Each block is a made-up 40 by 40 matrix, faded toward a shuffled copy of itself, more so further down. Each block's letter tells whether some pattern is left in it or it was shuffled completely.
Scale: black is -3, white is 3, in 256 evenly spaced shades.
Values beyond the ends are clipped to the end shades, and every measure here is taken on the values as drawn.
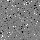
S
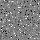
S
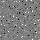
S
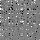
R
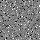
S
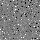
S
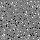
S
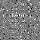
R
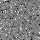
S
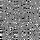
R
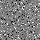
S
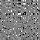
R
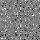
R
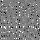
R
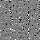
R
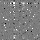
R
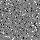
S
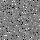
S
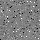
S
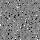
S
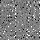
R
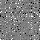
R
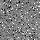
S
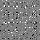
R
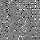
R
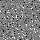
S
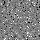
S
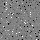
S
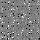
R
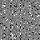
R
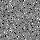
S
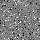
S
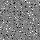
S
